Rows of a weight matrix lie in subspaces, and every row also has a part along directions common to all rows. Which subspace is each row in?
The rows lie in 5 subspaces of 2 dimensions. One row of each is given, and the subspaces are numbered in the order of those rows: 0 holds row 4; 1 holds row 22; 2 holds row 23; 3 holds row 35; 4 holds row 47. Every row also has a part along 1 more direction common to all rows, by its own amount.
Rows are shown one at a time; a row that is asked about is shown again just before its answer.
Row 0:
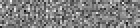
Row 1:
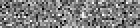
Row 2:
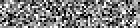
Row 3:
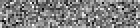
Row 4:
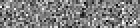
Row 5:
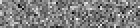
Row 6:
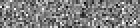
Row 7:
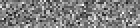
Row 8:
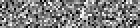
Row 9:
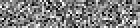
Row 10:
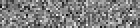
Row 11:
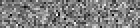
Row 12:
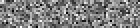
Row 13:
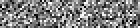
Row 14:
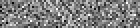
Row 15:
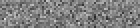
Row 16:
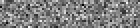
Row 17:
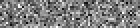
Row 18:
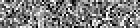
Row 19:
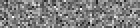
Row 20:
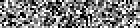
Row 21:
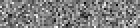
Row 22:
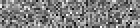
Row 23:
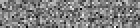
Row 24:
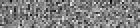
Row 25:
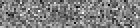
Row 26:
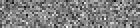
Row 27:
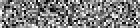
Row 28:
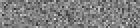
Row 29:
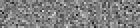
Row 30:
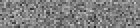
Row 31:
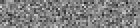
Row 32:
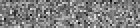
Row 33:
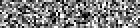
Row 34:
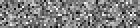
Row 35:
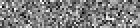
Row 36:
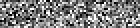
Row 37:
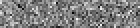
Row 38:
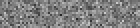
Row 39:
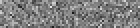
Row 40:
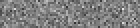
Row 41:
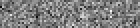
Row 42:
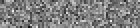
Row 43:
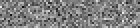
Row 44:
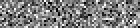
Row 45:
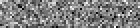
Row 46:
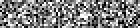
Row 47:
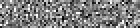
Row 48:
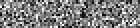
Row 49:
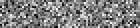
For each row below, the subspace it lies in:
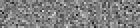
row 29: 1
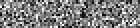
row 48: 0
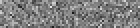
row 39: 2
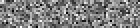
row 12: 3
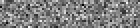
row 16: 3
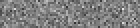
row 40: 0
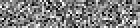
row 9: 1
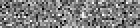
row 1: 0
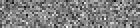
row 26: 1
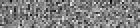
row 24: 4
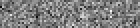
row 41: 2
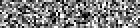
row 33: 1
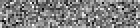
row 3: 0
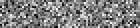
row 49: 4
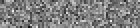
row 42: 3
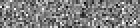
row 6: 0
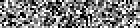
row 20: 4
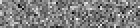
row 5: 2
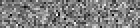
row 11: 1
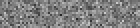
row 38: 2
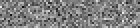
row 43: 1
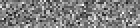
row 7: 4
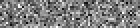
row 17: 2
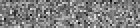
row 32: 4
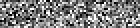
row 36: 4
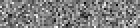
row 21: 1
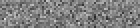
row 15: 4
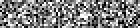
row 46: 1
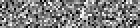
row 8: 3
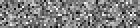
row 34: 2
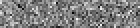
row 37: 2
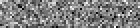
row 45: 2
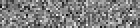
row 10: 1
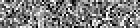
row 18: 3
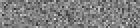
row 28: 0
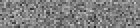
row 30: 4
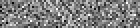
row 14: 0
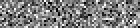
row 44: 1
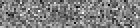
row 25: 3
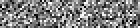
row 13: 2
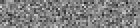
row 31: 3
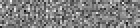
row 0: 4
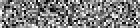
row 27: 0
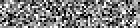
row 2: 3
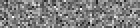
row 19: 2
